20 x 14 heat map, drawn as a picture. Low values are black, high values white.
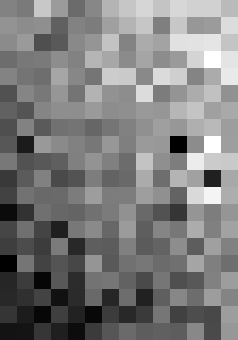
Mirror symmetry: none. Ninth with the lowest average: bottom left. Odd patch: rougher, in the middle right. Roughest part: middle right. Stripes: none. Slope: up to the top right. Ninth with the highest average: top right.
